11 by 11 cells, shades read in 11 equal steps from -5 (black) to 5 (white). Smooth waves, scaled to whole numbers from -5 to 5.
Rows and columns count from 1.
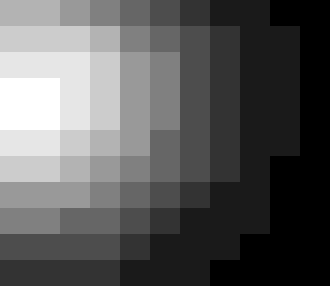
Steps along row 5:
same down down down down down down down same down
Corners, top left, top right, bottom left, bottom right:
2 -5 -3 -5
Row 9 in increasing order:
-5 -5 -4 -4 -4 -3 -2 -1 -1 0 0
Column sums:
22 22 16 8 -7 -18 -30 -39 -46 -50 -55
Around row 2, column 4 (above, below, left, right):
0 3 3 0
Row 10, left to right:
-2 -2 -2 -2 -3 -4 -4 -4 -5 -5 -5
